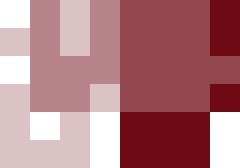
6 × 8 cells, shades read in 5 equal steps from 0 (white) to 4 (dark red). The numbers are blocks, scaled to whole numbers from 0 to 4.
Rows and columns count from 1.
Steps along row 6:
same same down up same same down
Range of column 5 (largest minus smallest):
1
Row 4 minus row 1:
1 0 1 -1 0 0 0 0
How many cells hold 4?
9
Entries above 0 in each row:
7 8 7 8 5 6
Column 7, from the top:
3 3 3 3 4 4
